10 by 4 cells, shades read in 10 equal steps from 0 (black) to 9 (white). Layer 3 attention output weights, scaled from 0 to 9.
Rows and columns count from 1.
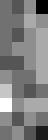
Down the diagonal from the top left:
4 4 5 6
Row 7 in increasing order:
3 4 4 7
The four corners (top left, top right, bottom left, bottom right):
4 0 4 1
